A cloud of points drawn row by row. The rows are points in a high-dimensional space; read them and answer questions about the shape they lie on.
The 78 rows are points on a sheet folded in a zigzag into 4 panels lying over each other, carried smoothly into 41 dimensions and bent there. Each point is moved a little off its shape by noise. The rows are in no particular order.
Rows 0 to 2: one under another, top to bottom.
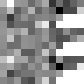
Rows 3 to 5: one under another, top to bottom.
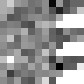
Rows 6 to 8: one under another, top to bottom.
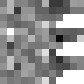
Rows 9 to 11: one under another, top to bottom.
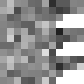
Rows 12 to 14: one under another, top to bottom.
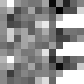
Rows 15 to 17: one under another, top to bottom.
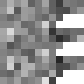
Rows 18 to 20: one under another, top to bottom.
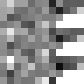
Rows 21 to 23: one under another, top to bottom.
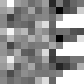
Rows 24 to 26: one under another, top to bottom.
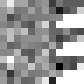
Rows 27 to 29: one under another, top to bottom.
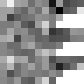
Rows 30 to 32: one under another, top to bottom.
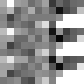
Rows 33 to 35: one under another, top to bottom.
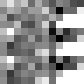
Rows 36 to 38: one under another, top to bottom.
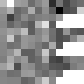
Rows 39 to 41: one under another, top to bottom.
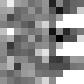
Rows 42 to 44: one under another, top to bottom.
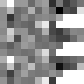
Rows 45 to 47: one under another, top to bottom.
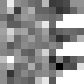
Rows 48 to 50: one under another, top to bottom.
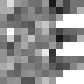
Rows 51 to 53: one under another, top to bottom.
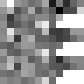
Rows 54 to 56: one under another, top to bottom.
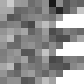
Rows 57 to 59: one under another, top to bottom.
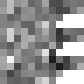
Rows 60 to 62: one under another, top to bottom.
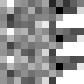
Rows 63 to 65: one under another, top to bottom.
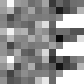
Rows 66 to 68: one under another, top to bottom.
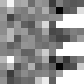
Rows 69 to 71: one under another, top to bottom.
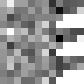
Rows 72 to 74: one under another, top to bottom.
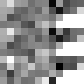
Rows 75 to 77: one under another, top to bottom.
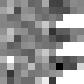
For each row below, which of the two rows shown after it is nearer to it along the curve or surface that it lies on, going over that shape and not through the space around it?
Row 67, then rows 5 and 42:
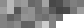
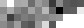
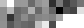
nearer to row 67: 5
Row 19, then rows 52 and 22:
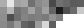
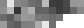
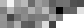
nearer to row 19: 22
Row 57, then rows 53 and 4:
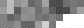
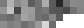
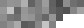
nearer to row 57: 53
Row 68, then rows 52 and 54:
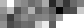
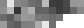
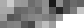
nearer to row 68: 52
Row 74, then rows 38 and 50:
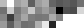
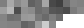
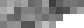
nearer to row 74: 38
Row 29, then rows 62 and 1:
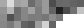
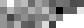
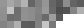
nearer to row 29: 62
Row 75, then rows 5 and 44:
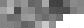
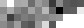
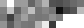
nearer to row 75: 5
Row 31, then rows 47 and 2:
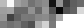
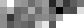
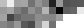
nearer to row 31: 2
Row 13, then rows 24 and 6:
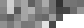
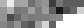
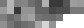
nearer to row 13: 6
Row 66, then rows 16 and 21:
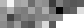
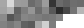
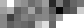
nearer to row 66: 16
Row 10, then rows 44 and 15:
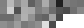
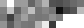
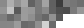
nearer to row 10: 15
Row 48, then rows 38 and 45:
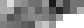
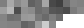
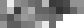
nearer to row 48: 38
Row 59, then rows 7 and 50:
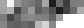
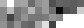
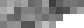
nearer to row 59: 7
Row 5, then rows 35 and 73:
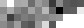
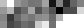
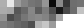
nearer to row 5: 73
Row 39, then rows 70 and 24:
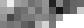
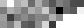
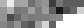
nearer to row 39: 24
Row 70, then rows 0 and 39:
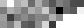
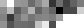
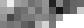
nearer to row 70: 39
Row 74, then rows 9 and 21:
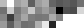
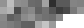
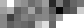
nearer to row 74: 21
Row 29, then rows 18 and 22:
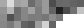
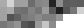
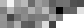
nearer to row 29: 22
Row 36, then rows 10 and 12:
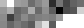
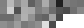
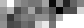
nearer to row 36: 12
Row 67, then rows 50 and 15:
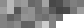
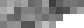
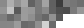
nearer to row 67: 15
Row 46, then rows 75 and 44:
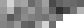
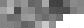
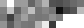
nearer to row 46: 75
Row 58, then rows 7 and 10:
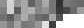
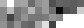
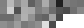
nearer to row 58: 10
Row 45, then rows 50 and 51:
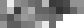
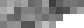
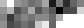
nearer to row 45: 51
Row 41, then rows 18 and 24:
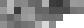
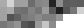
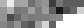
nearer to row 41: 24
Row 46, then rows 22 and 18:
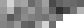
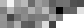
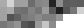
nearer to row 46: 22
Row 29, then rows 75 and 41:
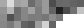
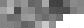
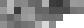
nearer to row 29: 75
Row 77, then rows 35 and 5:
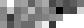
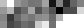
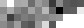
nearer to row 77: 35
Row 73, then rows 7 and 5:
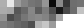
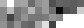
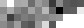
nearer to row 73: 5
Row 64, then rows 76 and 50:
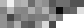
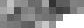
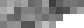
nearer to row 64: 76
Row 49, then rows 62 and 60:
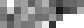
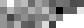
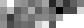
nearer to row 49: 60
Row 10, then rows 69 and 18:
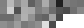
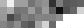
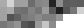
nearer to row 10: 69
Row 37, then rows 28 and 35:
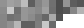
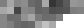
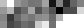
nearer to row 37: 28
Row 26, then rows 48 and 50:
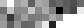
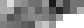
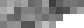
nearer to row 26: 48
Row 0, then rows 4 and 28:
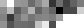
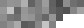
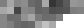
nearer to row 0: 28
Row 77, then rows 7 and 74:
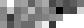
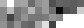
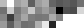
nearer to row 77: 74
